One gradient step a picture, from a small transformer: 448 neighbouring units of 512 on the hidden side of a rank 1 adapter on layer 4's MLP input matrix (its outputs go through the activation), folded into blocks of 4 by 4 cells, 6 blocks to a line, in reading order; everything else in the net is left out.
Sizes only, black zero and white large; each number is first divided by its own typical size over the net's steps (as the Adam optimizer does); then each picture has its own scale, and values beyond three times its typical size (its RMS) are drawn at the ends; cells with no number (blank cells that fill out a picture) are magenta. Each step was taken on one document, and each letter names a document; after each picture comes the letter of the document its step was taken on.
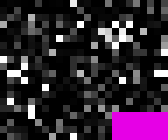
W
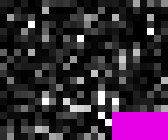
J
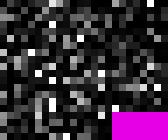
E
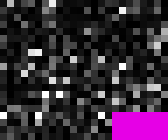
E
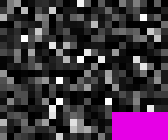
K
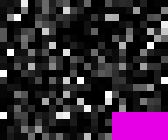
E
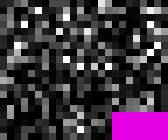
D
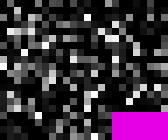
W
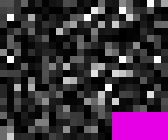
J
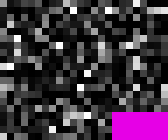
D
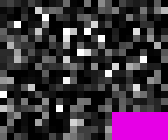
D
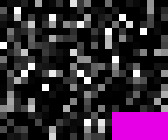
W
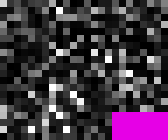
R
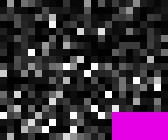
E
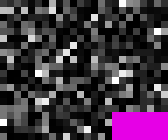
R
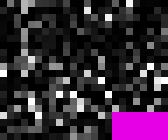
E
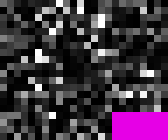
R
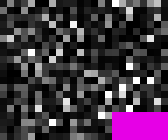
K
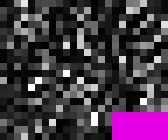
K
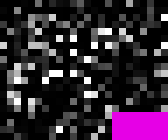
W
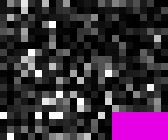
E
